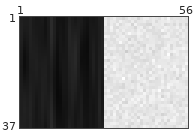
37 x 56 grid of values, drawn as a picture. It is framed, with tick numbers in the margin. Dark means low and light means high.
It is made of 1 by 2 panels. Panel 1,1: very low, streaked downward, faint in contrast. Panel 1,2: very high, fine-grained, faint in contrast.
